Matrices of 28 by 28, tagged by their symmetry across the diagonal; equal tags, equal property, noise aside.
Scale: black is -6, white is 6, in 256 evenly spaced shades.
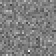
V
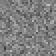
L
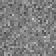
V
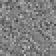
L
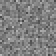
L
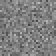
L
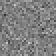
L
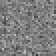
V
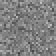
V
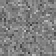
L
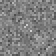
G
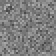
G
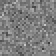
G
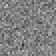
V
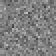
L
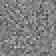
L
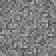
G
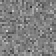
L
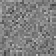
G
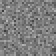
V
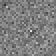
G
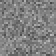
V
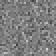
V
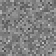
G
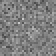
G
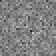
G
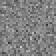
V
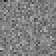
V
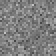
G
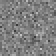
L
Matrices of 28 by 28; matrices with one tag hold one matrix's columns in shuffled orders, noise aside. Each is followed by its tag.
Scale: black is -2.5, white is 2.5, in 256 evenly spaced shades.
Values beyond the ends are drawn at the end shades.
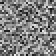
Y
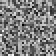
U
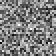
Y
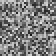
U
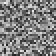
Y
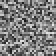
Y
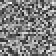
Y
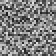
Y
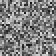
U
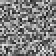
Y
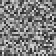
Y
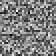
Y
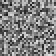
U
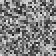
U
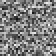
Y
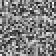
U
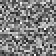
Y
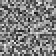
Y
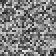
Y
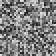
U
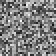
U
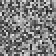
U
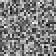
U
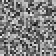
U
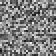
Y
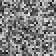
U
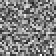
Y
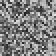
U
